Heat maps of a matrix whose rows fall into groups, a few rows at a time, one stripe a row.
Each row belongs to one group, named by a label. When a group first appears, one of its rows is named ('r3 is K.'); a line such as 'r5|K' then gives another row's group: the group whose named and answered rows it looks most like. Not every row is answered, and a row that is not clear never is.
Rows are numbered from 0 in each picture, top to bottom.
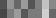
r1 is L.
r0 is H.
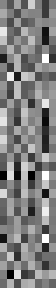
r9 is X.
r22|H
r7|X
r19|H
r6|L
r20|H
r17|H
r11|H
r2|X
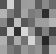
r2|X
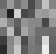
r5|L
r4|L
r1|X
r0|H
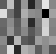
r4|X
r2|H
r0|H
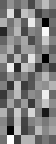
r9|X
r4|H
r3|L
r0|H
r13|X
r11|H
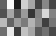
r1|H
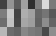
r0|H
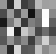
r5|X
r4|H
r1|H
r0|X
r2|L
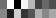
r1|X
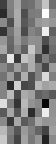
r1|L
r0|L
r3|L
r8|H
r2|X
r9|X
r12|H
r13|X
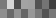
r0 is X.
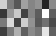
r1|L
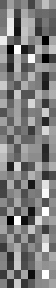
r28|X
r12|L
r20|H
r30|H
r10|X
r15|X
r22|X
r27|L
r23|H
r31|X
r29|X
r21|L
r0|H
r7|X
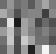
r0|H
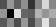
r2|H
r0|H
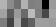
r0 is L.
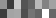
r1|L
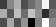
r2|H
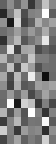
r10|H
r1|L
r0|H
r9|X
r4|L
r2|X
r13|L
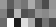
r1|X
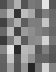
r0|L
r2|L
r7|H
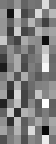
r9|X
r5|H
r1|X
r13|X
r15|L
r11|L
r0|L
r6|L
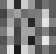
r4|H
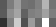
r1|L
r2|L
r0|L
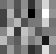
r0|H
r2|L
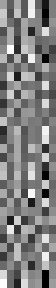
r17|L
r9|L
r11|L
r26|H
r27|X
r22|H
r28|L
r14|L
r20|L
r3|H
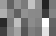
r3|L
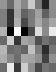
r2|X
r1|X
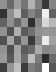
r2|H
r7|L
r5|X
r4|H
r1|L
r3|X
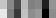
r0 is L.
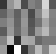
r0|L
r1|H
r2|H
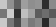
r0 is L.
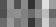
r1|L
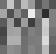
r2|H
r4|L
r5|L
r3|L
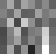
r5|H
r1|X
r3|L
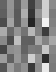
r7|H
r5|L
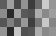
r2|H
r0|H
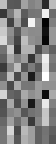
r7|L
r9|X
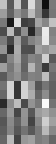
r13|H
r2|X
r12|H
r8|L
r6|L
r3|H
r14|H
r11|L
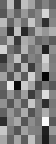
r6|L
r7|H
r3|X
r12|H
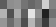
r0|L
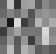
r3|L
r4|H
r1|H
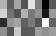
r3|X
